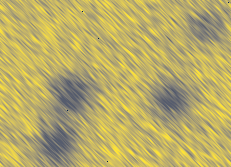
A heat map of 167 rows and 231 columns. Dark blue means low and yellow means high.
Slope: none. Ninth with the lowest average: bottom left. Mirror symmetry: none. Dips: four. Lone odd cells: 5, each lower than its neighbours.
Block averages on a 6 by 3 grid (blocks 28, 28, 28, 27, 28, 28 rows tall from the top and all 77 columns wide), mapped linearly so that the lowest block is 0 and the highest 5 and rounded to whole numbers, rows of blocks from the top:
5 5 2
5 4 2
4 4 4
1 2 0
1 4 3
0 5 5
